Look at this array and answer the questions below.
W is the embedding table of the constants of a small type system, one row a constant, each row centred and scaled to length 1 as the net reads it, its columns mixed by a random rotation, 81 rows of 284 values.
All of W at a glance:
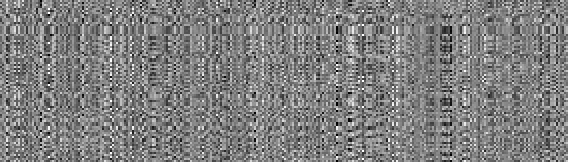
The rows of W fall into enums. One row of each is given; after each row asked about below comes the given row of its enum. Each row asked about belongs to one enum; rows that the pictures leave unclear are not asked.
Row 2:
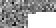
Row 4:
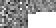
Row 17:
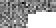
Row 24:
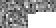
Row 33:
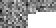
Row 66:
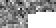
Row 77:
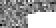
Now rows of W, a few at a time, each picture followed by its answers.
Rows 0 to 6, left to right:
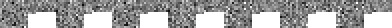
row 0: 2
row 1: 33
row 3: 33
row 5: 17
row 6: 4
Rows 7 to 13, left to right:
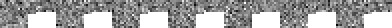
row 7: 66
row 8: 77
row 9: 33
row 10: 33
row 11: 4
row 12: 17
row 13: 77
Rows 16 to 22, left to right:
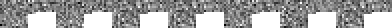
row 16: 77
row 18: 24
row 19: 24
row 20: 77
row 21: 4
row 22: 24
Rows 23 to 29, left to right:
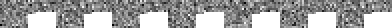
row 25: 77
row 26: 33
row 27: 66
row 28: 2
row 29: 24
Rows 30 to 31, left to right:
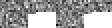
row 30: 24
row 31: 77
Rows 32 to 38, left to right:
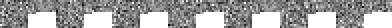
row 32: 4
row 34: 4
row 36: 4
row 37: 24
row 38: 17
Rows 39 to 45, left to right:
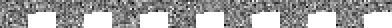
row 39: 24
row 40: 17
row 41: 66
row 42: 4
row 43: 77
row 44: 17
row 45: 77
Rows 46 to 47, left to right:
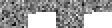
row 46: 2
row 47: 33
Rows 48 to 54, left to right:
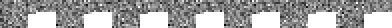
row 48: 33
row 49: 77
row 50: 24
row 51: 77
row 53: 17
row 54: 4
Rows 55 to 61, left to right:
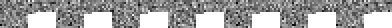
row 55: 77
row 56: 2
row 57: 33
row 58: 24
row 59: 2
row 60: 2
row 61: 77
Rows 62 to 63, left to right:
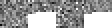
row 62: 77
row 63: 4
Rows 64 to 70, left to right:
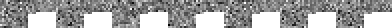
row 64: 4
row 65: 2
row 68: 4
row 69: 2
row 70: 2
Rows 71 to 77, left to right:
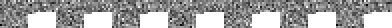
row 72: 2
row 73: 24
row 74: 2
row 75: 17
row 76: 24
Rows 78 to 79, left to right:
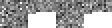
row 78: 4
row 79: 17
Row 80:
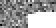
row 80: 77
